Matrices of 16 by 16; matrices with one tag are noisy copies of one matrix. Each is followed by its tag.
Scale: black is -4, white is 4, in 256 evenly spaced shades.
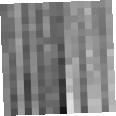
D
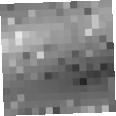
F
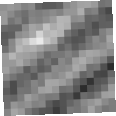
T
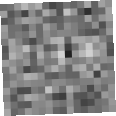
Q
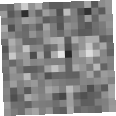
Q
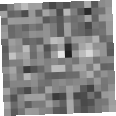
Q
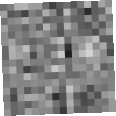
Q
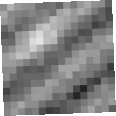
T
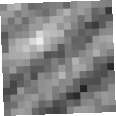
T
